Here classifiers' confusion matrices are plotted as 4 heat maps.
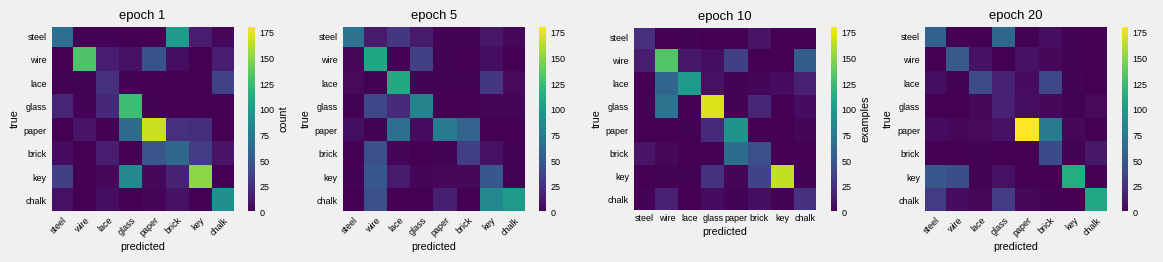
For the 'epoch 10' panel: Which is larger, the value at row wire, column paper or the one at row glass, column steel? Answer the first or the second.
the first
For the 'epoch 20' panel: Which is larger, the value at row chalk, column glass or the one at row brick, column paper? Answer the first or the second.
the first
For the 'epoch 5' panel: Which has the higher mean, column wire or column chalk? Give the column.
wire
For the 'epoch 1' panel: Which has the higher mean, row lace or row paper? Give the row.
paper
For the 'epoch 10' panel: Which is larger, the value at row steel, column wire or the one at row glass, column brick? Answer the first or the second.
the second
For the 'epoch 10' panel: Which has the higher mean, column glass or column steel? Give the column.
glass
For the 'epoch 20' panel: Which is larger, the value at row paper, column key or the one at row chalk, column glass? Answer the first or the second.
the second
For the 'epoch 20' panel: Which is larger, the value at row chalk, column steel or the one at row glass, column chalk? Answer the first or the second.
the first
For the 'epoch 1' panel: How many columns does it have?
8
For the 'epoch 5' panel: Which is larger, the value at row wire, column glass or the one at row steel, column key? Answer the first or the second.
the first
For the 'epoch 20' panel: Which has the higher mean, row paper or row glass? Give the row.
paper
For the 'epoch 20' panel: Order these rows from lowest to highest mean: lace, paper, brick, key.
brick, lace, key, paper
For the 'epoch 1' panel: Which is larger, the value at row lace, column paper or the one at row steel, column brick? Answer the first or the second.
the second
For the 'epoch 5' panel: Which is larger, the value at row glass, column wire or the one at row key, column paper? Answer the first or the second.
the first
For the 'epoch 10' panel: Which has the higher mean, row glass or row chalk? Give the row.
glass
